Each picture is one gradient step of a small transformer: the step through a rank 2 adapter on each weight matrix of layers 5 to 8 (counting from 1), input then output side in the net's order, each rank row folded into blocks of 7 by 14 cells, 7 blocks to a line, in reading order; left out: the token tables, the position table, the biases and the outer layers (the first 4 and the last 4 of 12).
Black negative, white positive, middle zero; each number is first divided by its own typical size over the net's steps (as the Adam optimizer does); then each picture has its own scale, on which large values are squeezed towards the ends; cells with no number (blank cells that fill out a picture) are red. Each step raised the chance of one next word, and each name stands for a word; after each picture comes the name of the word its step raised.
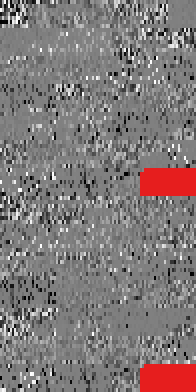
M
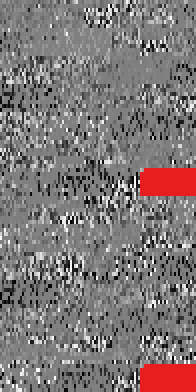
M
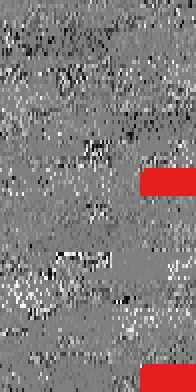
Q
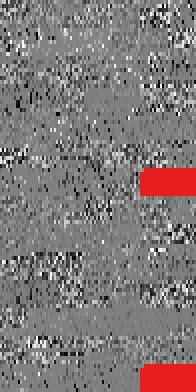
M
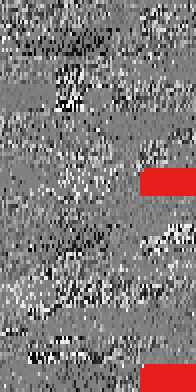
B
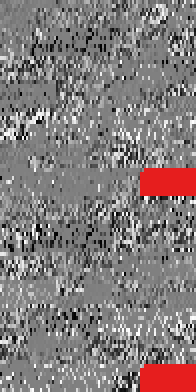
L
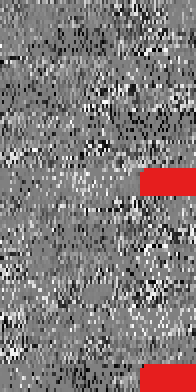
B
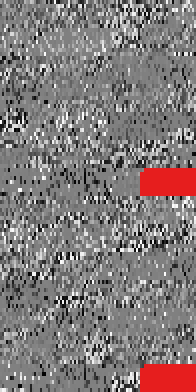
M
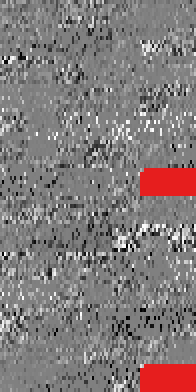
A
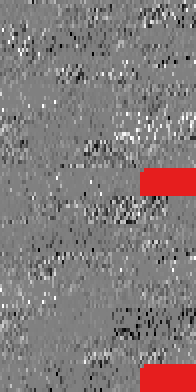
A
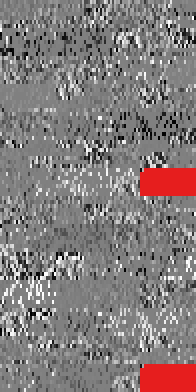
Q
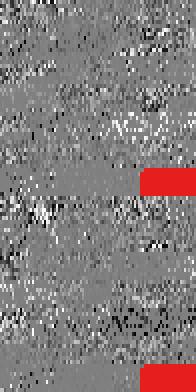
A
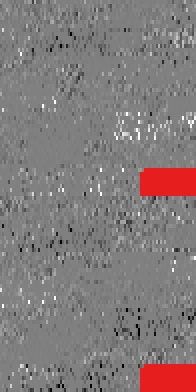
A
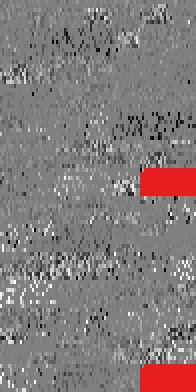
Q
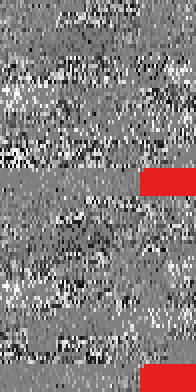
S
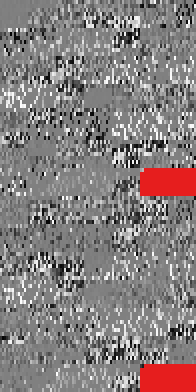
S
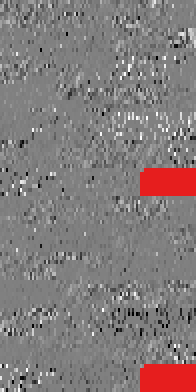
A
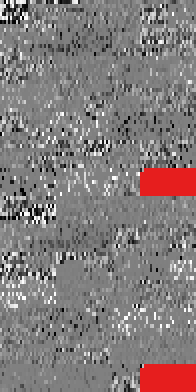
Q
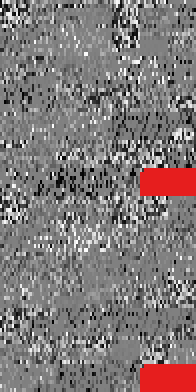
M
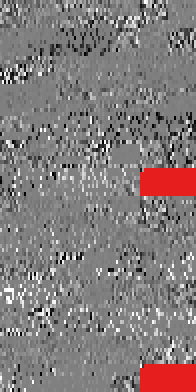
Q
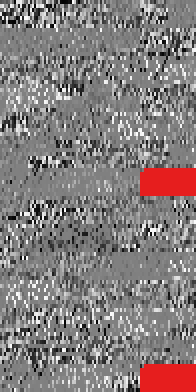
S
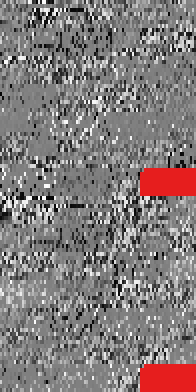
L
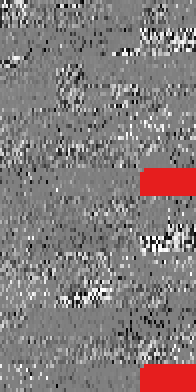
A
